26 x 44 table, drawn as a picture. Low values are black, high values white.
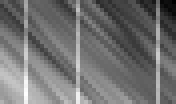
Ninth with the lowest average: top right. Ninth with the highest average: bottom left. Mirror symmetry: none. Slope: up to the bottom left. Odd lines: columns 7, 20 and 40.
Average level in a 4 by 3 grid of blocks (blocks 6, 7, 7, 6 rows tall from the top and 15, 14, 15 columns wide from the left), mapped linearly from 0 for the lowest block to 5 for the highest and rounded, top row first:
210 | 221 | 432 | 542
